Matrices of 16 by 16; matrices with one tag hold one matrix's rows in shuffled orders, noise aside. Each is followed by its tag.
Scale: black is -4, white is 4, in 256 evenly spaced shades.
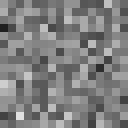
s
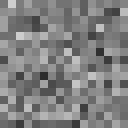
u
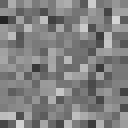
s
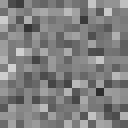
u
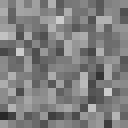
s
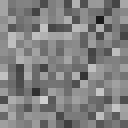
u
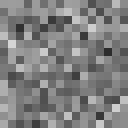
u
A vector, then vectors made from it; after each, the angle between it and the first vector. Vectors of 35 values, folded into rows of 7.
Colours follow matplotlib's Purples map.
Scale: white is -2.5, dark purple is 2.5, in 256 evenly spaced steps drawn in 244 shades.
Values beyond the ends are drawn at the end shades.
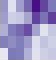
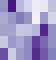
nearly opposite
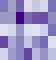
orthogonal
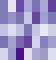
partly aligned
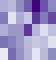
nearly parallel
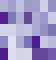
partly opposed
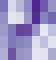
nearly parallel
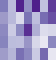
partly aligned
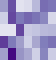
orthogonal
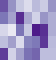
partly opposed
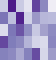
orthogonal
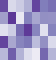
partly aligned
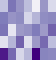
partly opposed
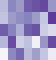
partly aligned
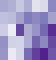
partly opposed
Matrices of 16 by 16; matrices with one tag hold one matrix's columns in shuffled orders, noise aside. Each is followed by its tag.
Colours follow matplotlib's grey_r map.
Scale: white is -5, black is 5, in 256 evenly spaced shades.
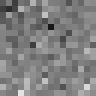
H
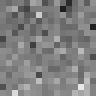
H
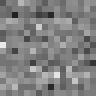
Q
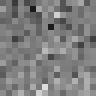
H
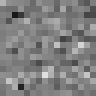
Q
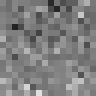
H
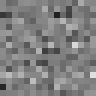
Q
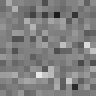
Q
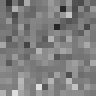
H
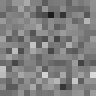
Q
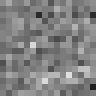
Q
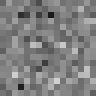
Q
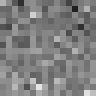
H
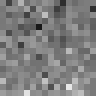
H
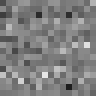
Q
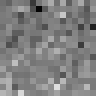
H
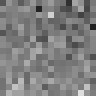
H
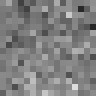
H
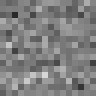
Q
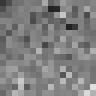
H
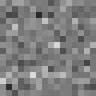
Q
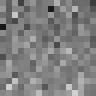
H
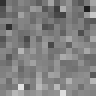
H
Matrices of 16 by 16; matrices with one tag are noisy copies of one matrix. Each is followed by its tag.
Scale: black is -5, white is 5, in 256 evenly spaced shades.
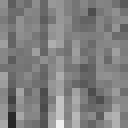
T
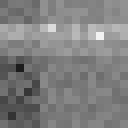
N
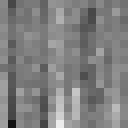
T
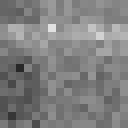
N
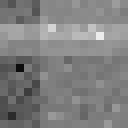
N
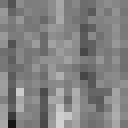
T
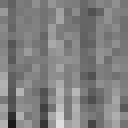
T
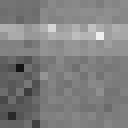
N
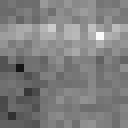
N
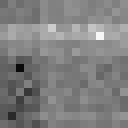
N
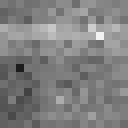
N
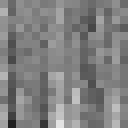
T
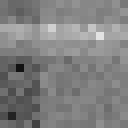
N
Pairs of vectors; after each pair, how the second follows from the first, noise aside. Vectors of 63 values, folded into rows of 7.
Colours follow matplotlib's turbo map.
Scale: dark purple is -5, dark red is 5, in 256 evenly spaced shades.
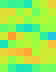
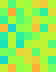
shuffled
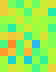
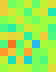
copied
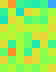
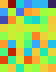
scaled up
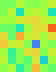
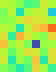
copied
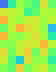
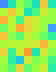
copied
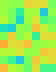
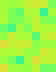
shrunk
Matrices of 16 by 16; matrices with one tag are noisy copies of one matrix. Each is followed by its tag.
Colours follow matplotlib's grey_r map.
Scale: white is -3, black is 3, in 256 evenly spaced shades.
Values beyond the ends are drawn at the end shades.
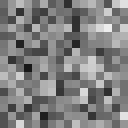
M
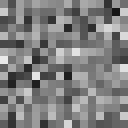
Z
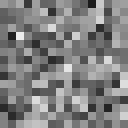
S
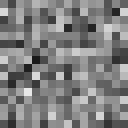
Z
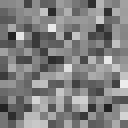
S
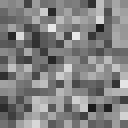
S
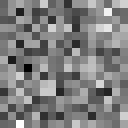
M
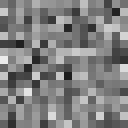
Z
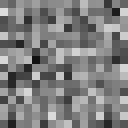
Z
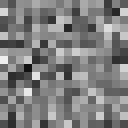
Z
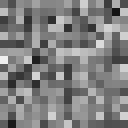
Z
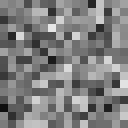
S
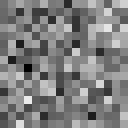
M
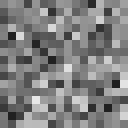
S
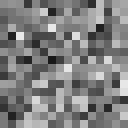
S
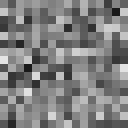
Z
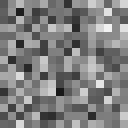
M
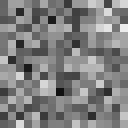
M
